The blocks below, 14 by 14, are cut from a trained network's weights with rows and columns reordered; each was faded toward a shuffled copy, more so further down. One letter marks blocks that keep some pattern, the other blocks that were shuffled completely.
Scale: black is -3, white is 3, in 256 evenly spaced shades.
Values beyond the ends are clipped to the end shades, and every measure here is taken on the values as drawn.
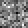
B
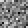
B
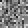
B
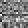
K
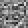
K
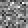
B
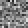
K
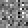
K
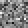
B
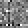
K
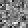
B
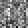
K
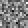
B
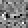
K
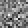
K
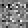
K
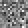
K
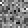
B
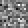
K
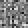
K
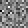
K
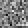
B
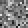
B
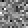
B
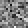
B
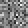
K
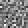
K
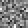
B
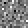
B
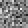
B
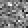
B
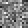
K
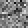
B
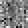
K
